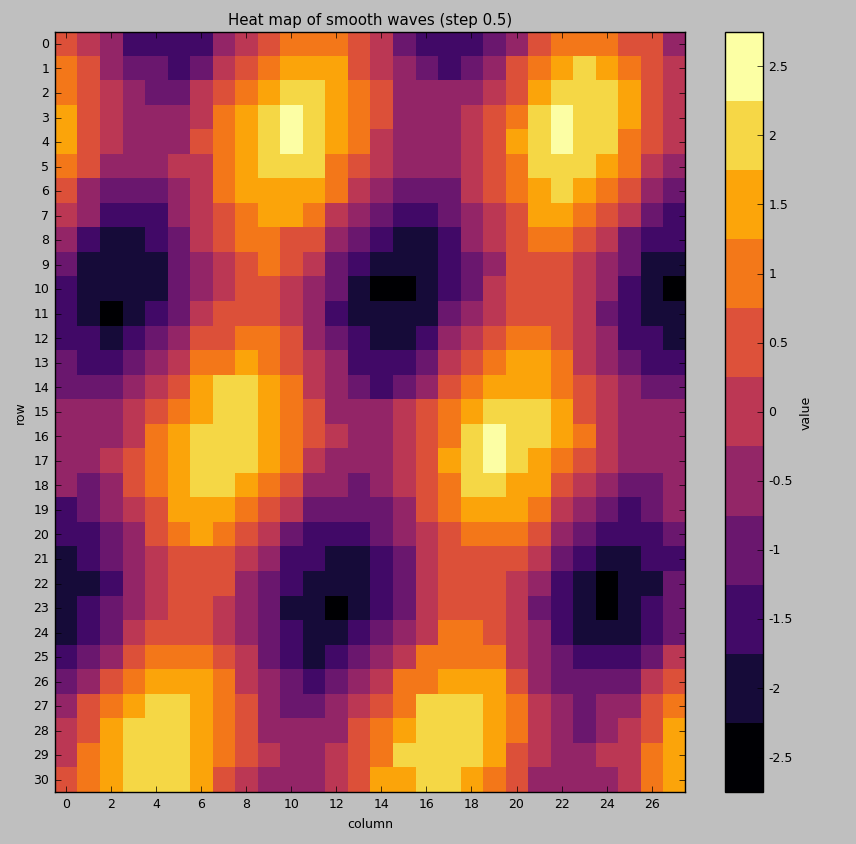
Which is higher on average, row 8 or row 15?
row 15
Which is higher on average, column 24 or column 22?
column 22
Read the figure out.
Title: Heat map of smooth waves (step 0.5)
x-axis: column, ticks 0 2 4 6 8 10 12 14 16 18 20 22 24 26
y-axis: row, ticks 0 1 2 3 4 5 6 7 8 9 10 11 12 13 14 15 16 17 18 19 20 21 22 23 24 25 26 27 28 29 30 (0 at the top)
Colour bar: value, ticks -2.5 -2 -1.5 -1 -0.5 0 0.5 1 1.5 2 2.5
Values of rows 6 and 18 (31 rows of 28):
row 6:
0.5 -0.5 -1 -1 -1 -0.5 0 1 1.5 1.5 1.5 1.5 1 0 -0.5 -1 -1 -1 0 0.5 1 1.5 2 1.5 1 0.5 -0.5 -1
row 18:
-0.5 -1 -0.5 0.5 1 1.5 2 2 1.5 1 0.5 -0.5 -0.5 -1 -0.5 0 0.5 1 2 2 1.5 1.5 0.5 0 -0.5 -1 -1 -0.5
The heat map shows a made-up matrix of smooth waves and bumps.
